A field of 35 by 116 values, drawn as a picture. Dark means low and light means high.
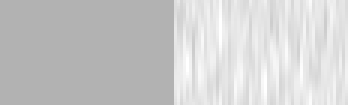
The table splits into one row of 2 panels. Panel 1,1: high, flat. Panel 1,2: very high, streaked downward, faint in contrast.
